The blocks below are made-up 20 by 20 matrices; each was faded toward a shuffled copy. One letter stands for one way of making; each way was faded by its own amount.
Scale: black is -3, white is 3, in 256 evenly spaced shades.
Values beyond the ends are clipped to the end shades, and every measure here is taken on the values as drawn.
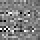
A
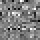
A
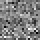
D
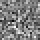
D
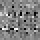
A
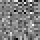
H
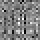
H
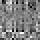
H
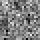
D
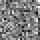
D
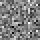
D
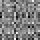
H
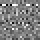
A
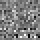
A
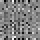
H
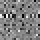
H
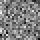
D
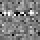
A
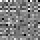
H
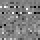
A
